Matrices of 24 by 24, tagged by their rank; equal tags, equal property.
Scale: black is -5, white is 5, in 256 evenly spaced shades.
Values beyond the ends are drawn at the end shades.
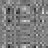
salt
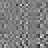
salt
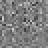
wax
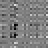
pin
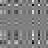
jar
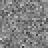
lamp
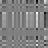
jar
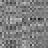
salt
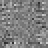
wax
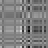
jar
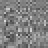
wax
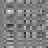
pin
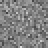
lamp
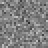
lamp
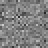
wax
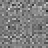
wax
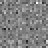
wax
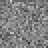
lamp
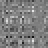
salt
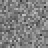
lamp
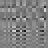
pin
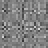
salt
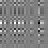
jar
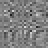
salt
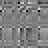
pin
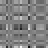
jar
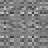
pin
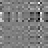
pin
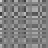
jar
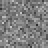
lamp
